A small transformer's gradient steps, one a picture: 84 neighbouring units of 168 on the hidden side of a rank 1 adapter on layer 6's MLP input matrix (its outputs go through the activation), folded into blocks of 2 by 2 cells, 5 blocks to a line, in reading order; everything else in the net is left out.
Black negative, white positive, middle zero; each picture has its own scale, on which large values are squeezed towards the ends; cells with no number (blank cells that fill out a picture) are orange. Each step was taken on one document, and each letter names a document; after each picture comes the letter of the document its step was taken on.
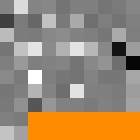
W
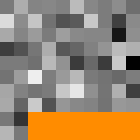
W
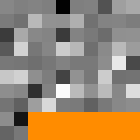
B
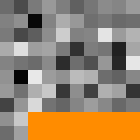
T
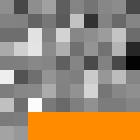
T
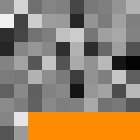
W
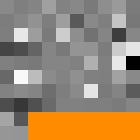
T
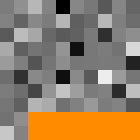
B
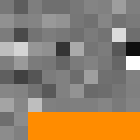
T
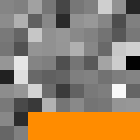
B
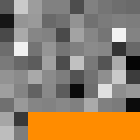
W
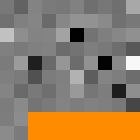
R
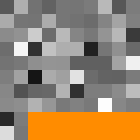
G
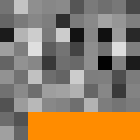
W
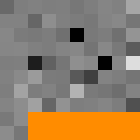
R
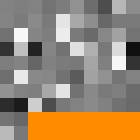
T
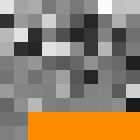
G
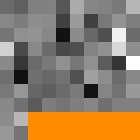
T
